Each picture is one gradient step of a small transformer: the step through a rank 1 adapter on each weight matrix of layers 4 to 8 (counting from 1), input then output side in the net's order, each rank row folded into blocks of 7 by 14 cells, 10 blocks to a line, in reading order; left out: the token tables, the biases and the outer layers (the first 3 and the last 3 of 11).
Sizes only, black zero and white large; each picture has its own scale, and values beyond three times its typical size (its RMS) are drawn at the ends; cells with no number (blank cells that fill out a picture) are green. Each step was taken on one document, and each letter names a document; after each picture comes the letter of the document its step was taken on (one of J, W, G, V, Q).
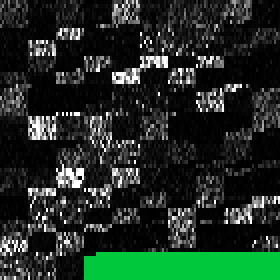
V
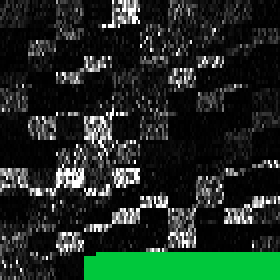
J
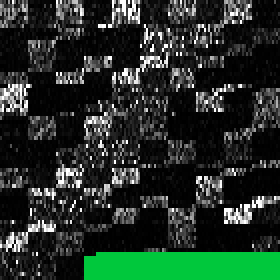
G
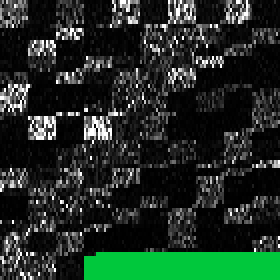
G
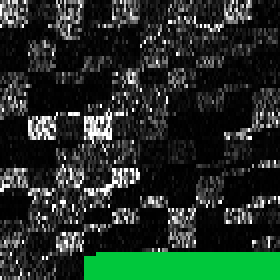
J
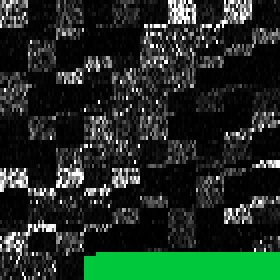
G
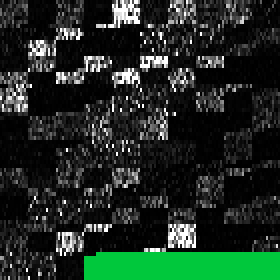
V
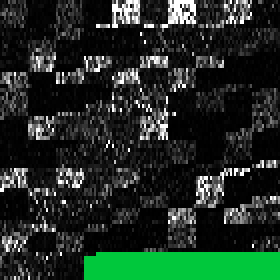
V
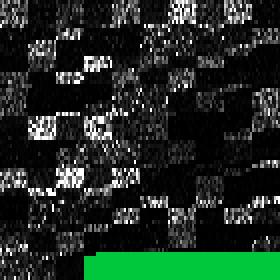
J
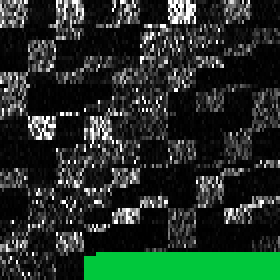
G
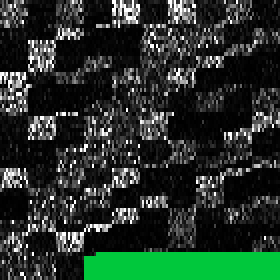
G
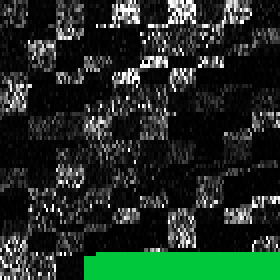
V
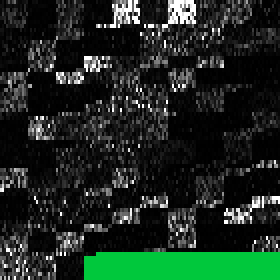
V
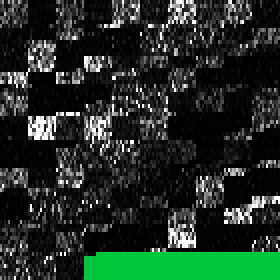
V
